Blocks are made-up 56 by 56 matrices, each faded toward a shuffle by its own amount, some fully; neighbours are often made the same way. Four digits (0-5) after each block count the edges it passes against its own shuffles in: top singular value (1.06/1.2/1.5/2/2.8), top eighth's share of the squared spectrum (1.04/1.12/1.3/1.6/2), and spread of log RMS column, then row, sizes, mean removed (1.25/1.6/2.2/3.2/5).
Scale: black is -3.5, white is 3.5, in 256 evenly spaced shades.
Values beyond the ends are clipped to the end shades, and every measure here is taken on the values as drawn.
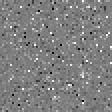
1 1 0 0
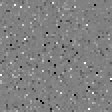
0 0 0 0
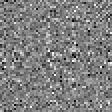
3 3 2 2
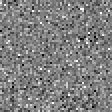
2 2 0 0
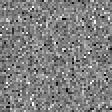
1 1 0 0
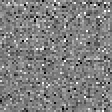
3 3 1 1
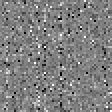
1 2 2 0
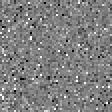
0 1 0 0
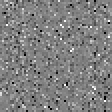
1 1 1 0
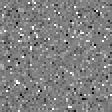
0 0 0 0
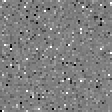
0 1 0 0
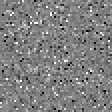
0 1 0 0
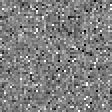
2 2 1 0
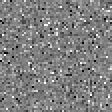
1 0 0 0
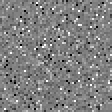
0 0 0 0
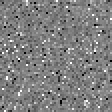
1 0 0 0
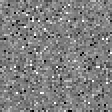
1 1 0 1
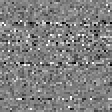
2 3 0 3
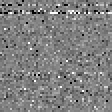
3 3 0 2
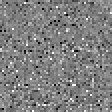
0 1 0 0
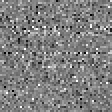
1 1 0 2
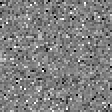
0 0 0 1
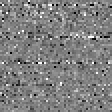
2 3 0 3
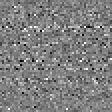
2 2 0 3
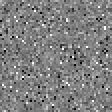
0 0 0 0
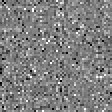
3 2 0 0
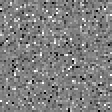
0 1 0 0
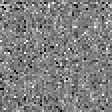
3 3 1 1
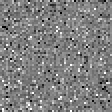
2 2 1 0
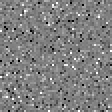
0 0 0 0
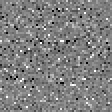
2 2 0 1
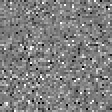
3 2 0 1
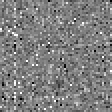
3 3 1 0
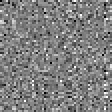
3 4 2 2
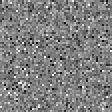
2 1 0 1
